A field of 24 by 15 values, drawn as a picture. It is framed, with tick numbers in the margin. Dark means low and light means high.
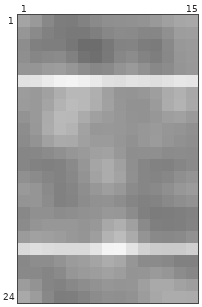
Slope: none. Average level on the scale: 60%. Histogram: skewed, a long tail of high values. Odd lines: rows 6 and 20.
